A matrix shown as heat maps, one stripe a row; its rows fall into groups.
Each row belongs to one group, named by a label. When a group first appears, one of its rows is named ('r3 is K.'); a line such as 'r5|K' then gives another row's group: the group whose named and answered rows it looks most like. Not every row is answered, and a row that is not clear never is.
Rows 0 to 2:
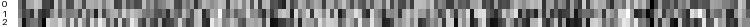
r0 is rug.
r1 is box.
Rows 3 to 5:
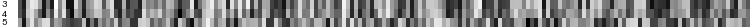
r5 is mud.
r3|rug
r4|rug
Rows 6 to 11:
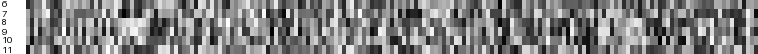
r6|rug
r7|rug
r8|box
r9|box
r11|rug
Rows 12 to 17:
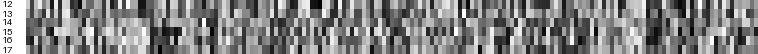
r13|mud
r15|box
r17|box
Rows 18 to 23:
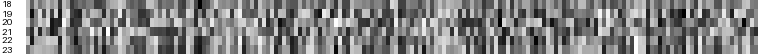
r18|mud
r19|mud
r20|rug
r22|mud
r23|mud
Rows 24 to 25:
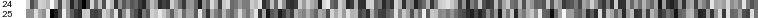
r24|mud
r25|rug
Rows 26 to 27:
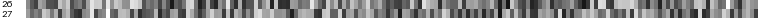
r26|box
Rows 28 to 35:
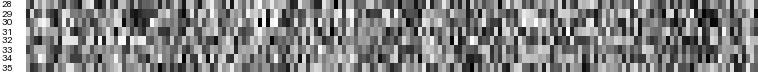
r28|mud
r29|rug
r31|mud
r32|box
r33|rug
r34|rug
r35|box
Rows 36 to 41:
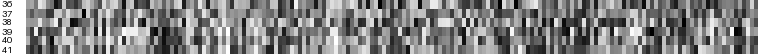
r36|rug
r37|box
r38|mud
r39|box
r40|box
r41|box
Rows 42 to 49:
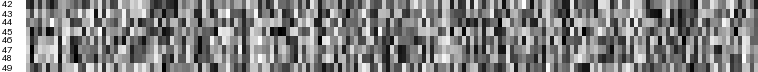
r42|box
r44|mud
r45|box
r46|mud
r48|mud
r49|box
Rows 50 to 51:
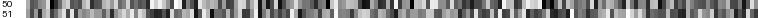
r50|rug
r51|box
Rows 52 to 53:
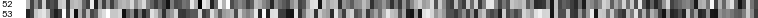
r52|box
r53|rug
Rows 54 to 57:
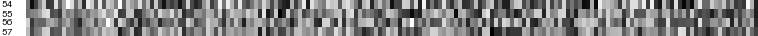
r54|box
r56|mud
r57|rug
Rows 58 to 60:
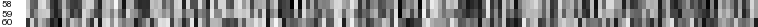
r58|rug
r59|rug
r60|rug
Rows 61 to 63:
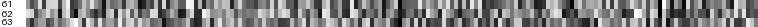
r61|mud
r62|mud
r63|box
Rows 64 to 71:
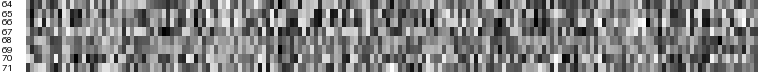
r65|mud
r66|mud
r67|box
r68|rug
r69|rug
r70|mud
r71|rug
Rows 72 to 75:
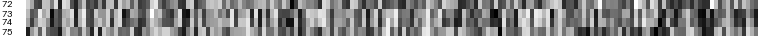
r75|rug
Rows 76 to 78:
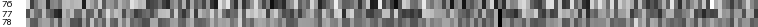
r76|box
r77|rug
